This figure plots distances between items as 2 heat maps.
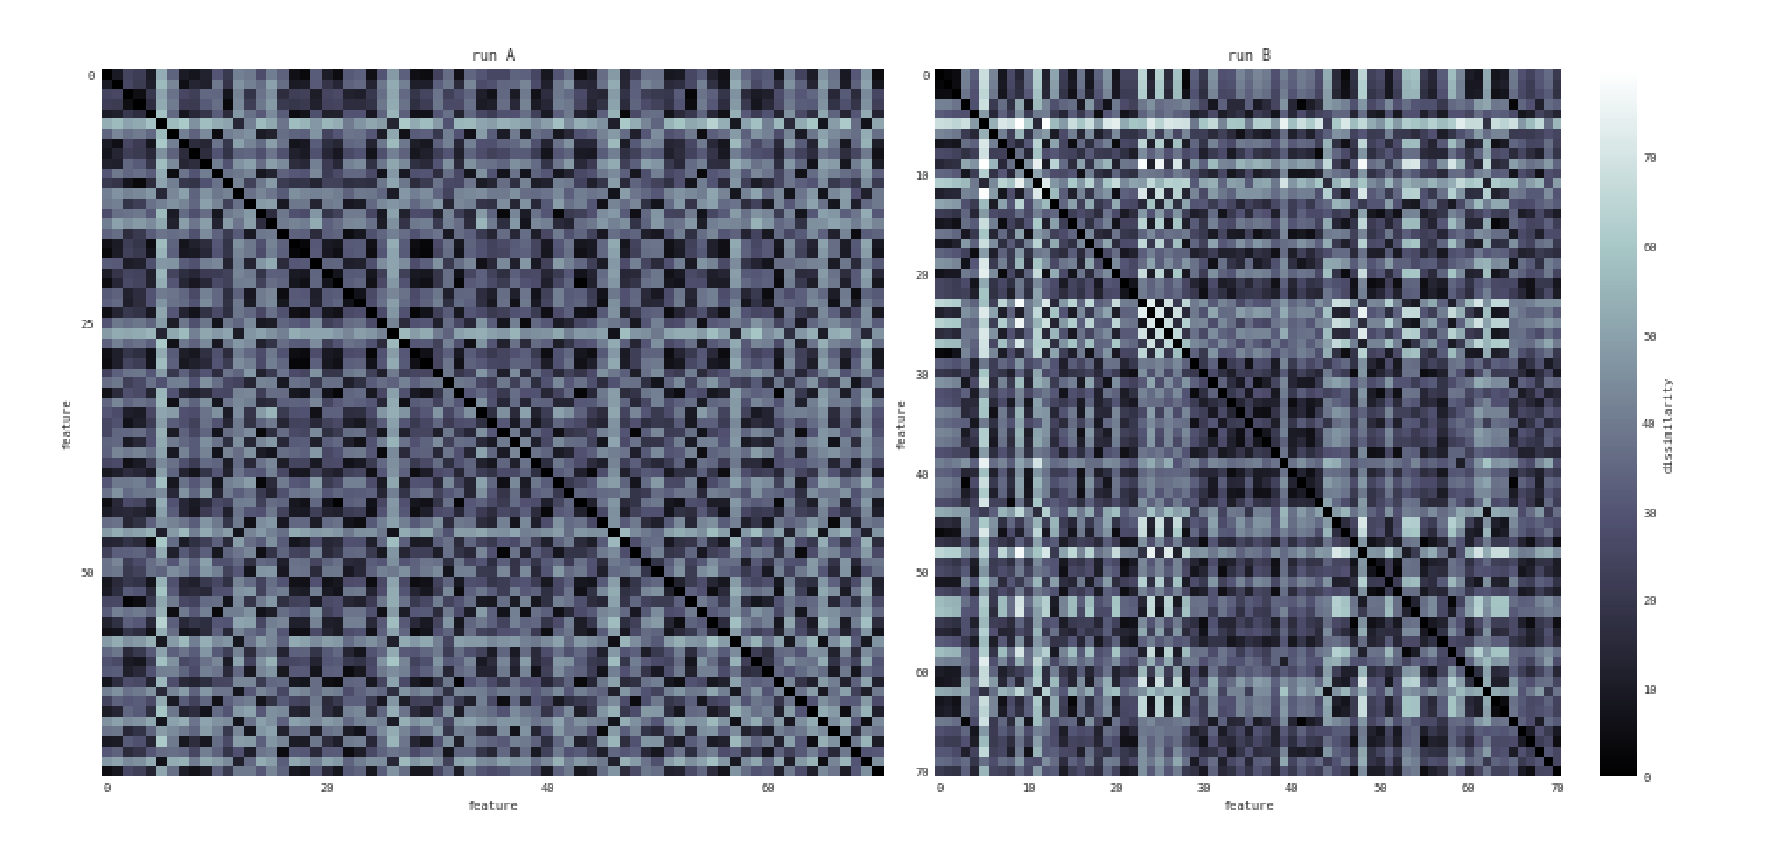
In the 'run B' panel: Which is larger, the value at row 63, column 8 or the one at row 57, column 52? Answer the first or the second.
the first
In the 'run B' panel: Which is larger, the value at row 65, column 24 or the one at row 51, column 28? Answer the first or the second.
the first
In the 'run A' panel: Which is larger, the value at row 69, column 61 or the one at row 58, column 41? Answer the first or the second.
the first
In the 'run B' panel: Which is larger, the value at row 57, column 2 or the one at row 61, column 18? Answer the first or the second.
the second
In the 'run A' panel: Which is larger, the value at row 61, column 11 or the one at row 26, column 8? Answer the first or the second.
the second
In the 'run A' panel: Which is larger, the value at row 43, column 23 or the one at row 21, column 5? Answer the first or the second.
the second
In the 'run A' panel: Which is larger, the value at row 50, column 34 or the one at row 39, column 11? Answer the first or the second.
the first
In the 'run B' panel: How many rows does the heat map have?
71
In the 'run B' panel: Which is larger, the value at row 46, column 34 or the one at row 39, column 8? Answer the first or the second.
the first
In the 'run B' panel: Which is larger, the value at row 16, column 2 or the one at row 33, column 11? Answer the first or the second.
the second
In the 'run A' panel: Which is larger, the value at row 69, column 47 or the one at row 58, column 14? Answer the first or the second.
the first
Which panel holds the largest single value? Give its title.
run B
